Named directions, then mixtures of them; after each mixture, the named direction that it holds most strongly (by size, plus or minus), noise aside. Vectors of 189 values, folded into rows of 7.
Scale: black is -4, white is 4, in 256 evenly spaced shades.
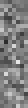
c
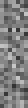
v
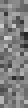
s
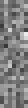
s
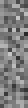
v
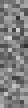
v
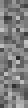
v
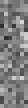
s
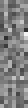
s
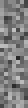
v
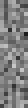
v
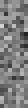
s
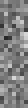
s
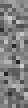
c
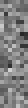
s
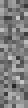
v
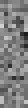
s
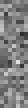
c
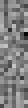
s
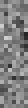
s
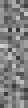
v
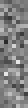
c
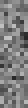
s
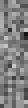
s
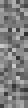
v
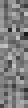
v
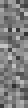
v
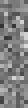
s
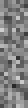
v
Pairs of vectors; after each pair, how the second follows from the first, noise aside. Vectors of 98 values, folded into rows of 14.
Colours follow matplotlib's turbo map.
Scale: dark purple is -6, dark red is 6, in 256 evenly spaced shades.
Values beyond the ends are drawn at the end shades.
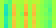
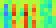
scaled up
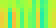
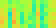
copied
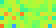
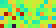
scaled up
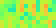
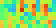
scaled up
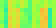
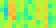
reversed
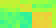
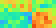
scaled up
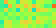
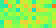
copied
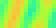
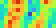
scaled up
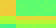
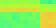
reversed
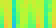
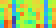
scaled up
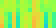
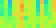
reversed
